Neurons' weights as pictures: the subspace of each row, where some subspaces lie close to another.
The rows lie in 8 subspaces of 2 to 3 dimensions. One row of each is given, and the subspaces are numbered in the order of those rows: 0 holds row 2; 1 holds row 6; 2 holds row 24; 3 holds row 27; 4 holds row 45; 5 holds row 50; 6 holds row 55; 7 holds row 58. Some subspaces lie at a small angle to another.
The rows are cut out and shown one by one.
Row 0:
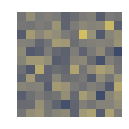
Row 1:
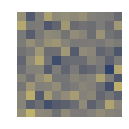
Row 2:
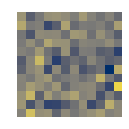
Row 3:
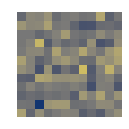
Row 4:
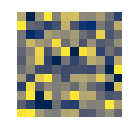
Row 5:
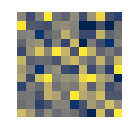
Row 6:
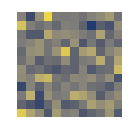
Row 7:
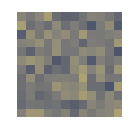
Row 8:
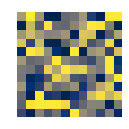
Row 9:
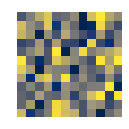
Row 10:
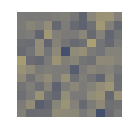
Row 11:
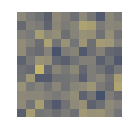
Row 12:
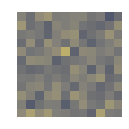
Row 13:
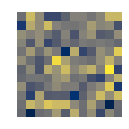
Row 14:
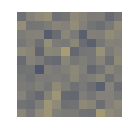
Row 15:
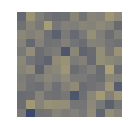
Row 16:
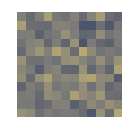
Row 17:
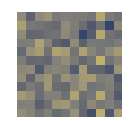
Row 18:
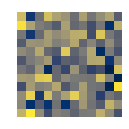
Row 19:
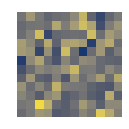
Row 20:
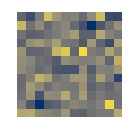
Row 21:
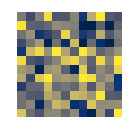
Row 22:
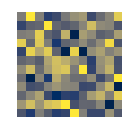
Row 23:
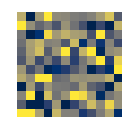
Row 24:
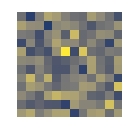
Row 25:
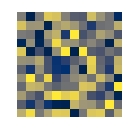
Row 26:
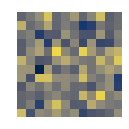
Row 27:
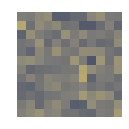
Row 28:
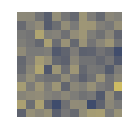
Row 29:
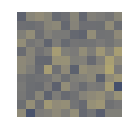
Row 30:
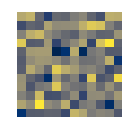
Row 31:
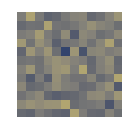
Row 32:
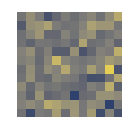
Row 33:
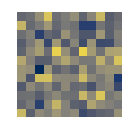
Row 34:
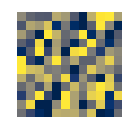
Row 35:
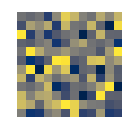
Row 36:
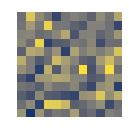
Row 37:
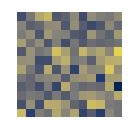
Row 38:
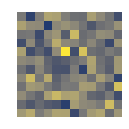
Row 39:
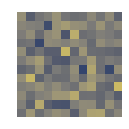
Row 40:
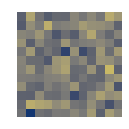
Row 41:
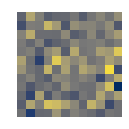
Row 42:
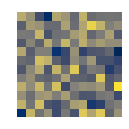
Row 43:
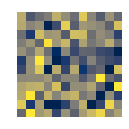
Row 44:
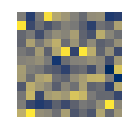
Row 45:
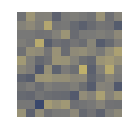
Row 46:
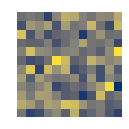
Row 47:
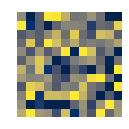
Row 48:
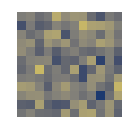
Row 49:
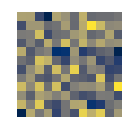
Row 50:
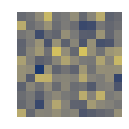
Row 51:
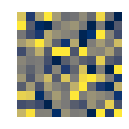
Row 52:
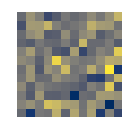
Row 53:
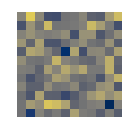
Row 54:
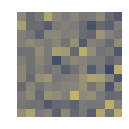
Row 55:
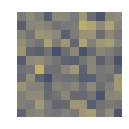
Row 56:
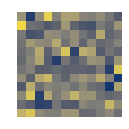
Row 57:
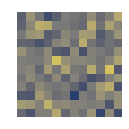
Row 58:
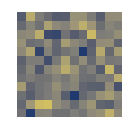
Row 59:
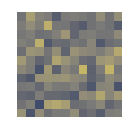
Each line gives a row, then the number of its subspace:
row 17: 3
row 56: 0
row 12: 7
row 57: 3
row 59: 4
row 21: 6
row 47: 5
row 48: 3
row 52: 6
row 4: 0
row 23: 1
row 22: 2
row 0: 3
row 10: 7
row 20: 4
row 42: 1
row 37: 1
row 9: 7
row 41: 0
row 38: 2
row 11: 5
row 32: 6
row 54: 6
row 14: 7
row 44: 5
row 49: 1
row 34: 7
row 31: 2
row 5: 6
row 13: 5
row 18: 1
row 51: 3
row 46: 3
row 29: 1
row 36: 4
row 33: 5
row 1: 0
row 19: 7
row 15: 7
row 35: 3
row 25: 2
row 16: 6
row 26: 5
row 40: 7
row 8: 4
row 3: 4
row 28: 0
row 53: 4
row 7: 3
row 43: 0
